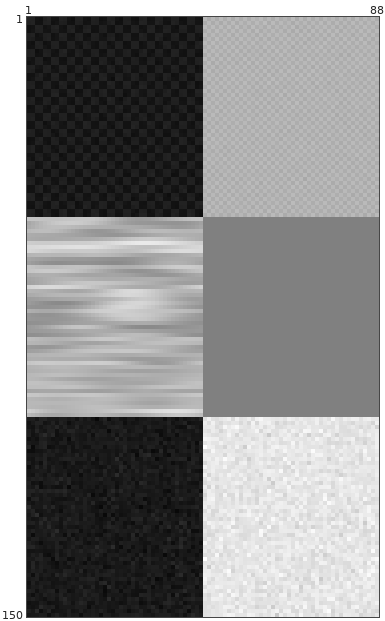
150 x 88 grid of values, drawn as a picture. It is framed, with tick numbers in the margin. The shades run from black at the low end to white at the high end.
It is made of 3 by 2 panels. Panel 1,1: very low, checkered, faint in contrast. Panel 1,2: high, checkered, faint in contrast. Panel 2,1: high, streaked across. Panel 2,2: middling, flat. Panel 3,1: very low, fine-grained, faint in contrast. Panel 3,2: very high, fine-grained, faint in contrast.
